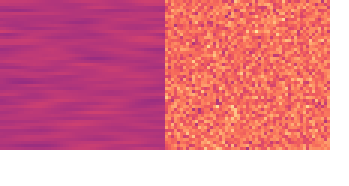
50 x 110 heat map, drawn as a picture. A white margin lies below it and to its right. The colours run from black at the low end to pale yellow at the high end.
The table splits into one row of 2 panels. Panel 1,1: middling, streaked across, faint in contrast. Panel 1,2: high, fine-grained.
